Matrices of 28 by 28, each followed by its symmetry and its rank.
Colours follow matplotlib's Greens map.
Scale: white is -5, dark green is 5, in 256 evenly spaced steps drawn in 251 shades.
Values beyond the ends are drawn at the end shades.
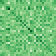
symmetric, rank five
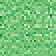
neither, rank five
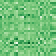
neither, rank three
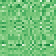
neither, rank three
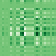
neither, rank one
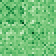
symmetric, rank five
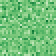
neither, rank five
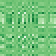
neither, rank two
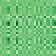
neither, rank two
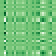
neither, rank one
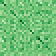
symmetric, rank five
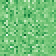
neither, rank five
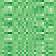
neither, rank two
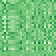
neither, rank three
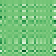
neither, rank one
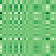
neither, rank one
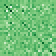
symmetric, rank five
